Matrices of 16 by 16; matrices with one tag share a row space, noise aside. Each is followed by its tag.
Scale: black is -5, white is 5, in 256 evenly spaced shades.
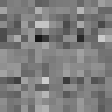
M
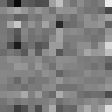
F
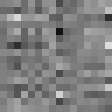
F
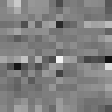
F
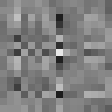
F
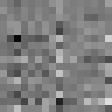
F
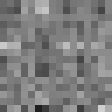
M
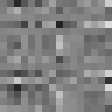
F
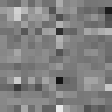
F
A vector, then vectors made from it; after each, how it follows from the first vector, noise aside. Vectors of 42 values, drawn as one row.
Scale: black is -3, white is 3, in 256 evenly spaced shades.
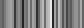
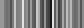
negated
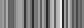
wrapped around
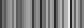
wrapped around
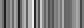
wrapped around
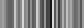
negated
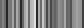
wrapped around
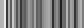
wrapped around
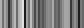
wrapped around
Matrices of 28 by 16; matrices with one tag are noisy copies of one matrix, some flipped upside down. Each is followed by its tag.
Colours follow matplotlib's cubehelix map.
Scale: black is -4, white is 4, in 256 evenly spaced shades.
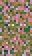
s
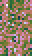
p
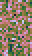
p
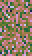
s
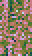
p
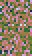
s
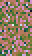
s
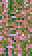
p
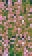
p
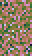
s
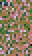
s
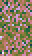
s
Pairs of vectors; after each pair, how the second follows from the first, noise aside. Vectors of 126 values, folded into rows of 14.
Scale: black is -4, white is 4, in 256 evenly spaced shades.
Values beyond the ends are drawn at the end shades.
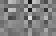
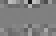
partly zeroed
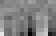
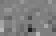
partly zeroed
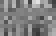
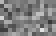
shuffled
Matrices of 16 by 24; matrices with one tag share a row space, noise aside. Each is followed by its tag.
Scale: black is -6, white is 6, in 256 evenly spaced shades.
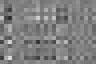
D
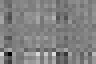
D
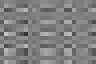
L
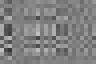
D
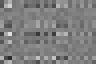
D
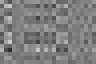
D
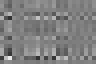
D
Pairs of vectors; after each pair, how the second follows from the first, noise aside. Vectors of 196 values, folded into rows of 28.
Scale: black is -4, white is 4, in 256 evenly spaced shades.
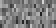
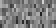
copied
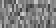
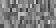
sign-scrambled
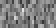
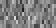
sign-scrambled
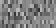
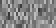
sign-scrambled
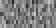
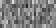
sign-scrambled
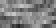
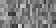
sign-scrambled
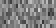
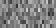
copied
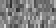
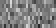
sign-scrambled
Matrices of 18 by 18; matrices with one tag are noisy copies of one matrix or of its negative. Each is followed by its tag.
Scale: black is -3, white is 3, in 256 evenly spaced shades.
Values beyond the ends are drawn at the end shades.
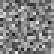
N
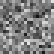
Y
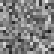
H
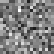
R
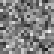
H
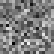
Y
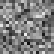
Y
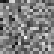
R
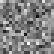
Y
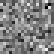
H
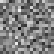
R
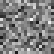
N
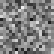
N
